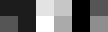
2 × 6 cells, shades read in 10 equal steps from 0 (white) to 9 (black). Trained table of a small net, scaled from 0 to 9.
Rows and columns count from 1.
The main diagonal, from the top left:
8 8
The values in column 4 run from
2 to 3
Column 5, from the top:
9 9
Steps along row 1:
same down up up down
